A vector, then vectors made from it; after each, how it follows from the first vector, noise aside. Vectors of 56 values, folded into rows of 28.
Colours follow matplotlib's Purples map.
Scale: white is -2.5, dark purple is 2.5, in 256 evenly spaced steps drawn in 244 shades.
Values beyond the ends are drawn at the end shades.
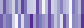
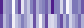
reversed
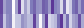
reversed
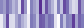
wrapped around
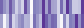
wrapped around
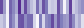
wrapped around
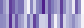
wrapped around
